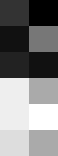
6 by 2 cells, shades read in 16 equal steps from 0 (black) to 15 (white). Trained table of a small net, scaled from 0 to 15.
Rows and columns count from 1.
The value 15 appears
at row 5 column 2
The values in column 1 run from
1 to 14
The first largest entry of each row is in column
1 2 1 1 2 1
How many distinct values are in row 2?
2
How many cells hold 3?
1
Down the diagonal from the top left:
3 7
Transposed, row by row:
3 1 2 14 14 13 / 0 7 1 10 15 10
